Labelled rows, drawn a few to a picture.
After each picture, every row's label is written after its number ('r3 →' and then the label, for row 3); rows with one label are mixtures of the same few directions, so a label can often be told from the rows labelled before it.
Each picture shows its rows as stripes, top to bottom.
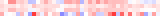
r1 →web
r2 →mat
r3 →web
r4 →mat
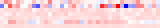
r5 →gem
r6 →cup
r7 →mat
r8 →gem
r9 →cup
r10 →web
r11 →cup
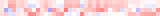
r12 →web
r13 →web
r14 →gem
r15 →web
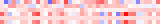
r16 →gem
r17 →web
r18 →web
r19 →cup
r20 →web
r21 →cup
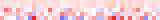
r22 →mat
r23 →mat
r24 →gem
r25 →mat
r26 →mat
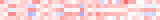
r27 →cup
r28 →web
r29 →web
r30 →web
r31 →mat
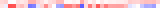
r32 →web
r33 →web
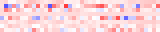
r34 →web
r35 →gem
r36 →gem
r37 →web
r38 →cup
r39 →web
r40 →cup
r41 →mat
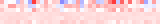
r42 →mat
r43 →web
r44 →mat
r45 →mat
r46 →web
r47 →mat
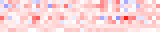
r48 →cup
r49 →gem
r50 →cup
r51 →web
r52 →cup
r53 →mat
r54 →web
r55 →web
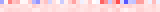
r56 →cup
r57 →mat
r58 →cup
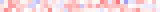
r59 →cup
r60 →web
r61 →gem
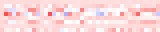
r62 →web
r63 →gem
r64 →web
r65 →gem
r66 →web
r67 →web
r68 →web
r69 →mat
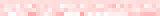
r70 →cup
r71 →mat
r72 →gem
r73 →web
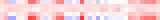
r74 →web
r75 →cup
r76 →cup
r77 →web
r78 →web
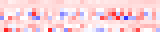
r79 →web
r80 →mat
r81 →mat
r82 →mat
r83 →cup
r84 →gem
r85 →web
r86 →gem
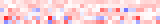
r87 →gem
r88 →web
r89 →cup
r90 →web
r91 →gem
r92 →gem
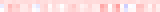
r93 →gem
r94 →cup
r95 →cup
